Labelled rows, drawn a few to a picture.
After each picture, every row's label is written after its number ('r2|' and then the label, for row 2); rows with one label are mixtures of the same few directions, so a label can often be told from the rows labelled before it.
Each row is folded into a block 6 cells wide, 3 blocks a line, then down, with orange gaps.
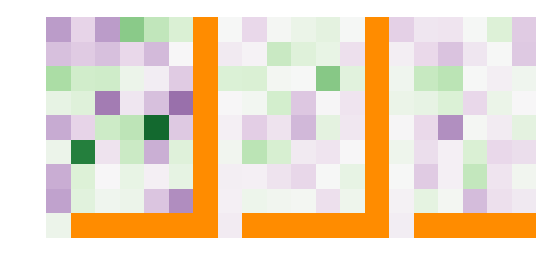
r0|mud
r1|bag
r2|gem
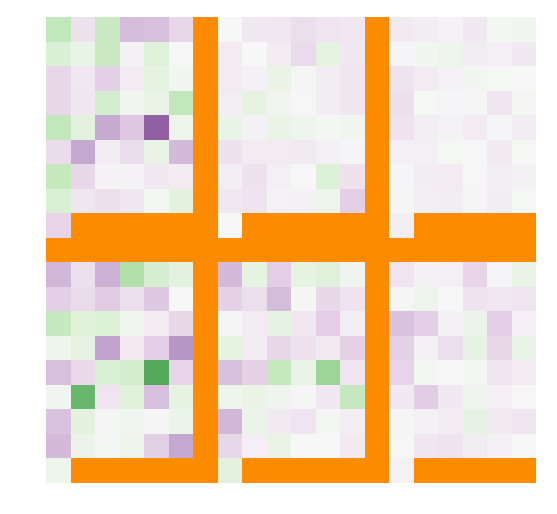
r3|mud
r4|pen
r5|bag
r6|mud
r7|mud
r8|bag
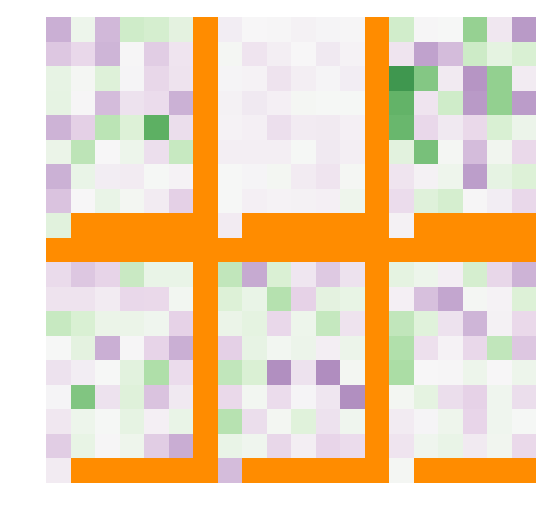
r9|mud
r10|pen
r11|bag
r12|mud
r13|mud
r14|bag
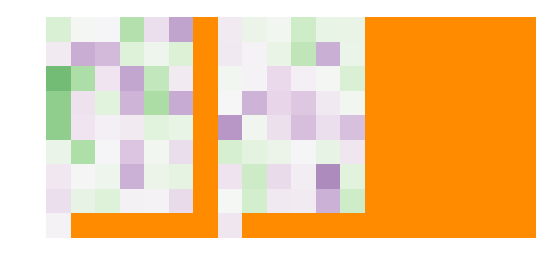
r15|bag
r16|pen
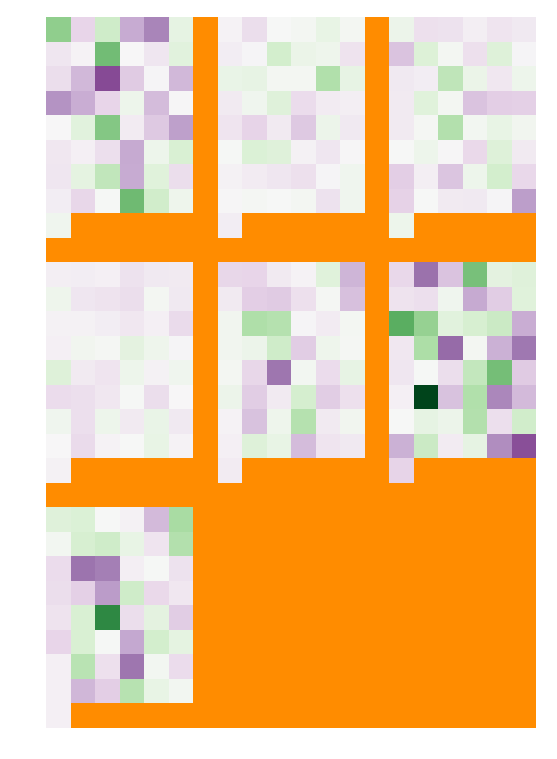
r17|gem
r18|bag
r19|pen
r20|pen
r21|gem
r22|mud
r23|gem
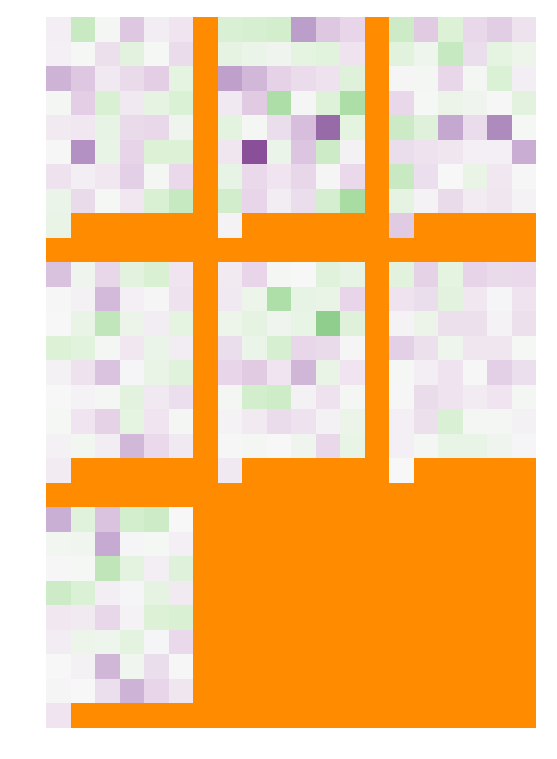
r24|mud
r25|mud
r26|mud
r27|gem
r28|bag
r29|gem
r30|gem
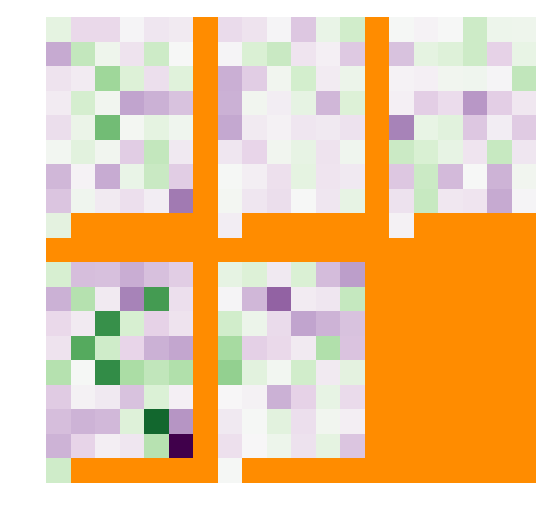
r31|pen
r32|bag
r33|pen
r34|pen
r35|bag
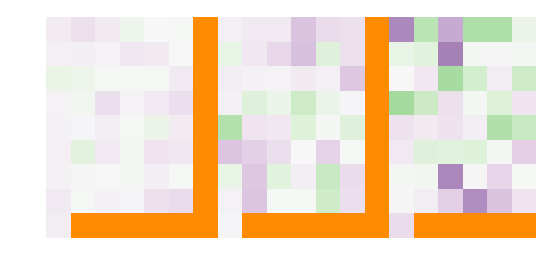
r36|mud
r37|pen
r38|gem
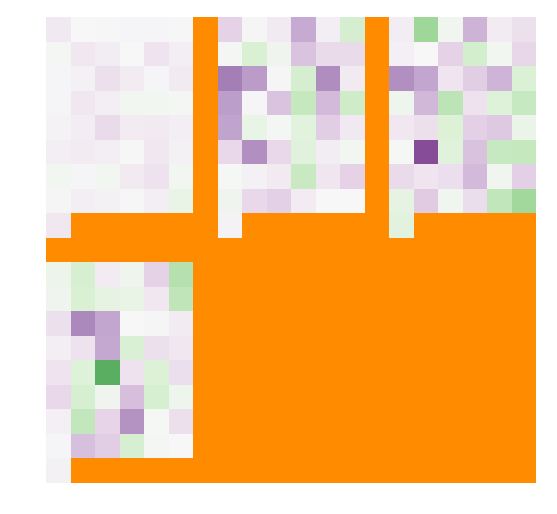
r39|pen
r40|bag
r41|mud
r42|gem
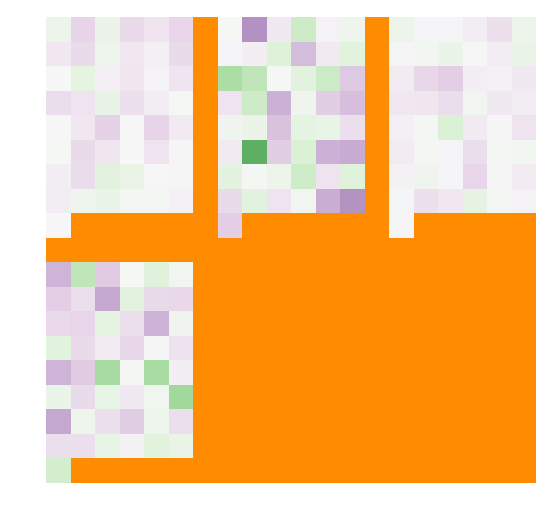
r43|gem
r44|mud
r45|gem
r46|mud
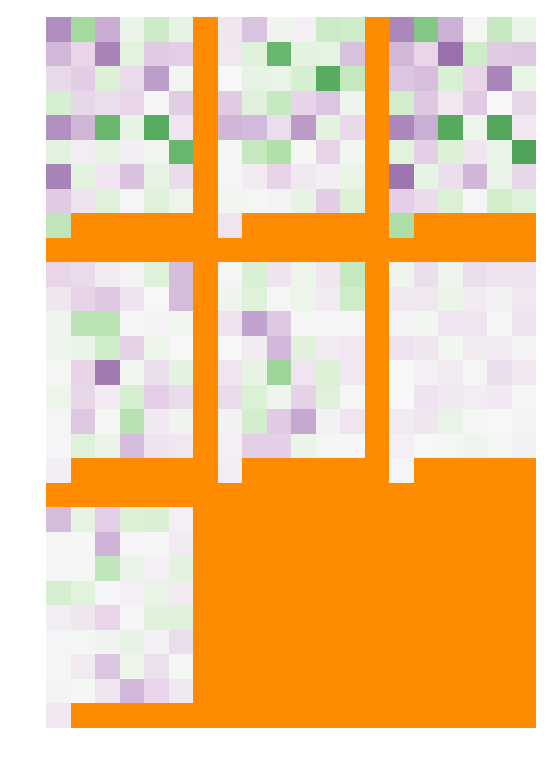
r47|mud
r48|bag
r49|mud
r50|gem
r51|gem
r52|gem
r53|gem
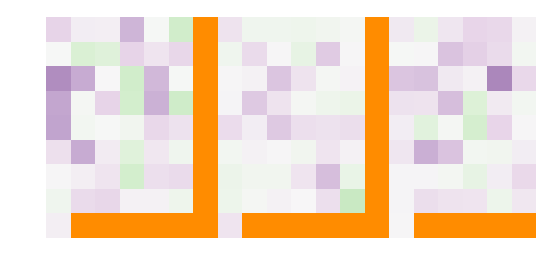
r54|bag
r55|pen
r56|bag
